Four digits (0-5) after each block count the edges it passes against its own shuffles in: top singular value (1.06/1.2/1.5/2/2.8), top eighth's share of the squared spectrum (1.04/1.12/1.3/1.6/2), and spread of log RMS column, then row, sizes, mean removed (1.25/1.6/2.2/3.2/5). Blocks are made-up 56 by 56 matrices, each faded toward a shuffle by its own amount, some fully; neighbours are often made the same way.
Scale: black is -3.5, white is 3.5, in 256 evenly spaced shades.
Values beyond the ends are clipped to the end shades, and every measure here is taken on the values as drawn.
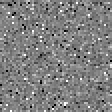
0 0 0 0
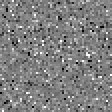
0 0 0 0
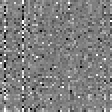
3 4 3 1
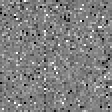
2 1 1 0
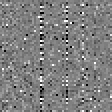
4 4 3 1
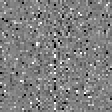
3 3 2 0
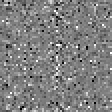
3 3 2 1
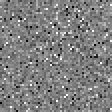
0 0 0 0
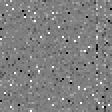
2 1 0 0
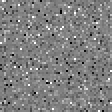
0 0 0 0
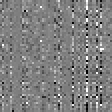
4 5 3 2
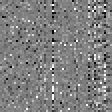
4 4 3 1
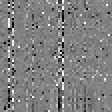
4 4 3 0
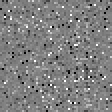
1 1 0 0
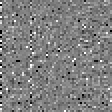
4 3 2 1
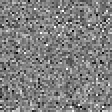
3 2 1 1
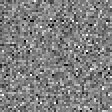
1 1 0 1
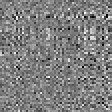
4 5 3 3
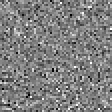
3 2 0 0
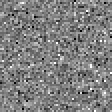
2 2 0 1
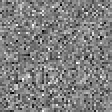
3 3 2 1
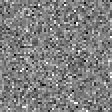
0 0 0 0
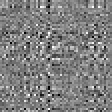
4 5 3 3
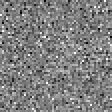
0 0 0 0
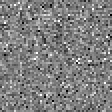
2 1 0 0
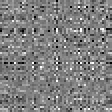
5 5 3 3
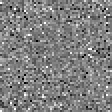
3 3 1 1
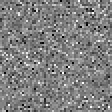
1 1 0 0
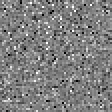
1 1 0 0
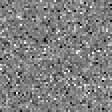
2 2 0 0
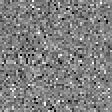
3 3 1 1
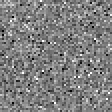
0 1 0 0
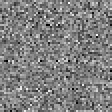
1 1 0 2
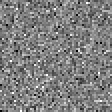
0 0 0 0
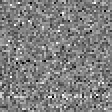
1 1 0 1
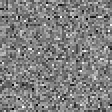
1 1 0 2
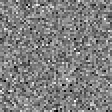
0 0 0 1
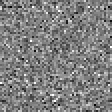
0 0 0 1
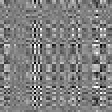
5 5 4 4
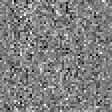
1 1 2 0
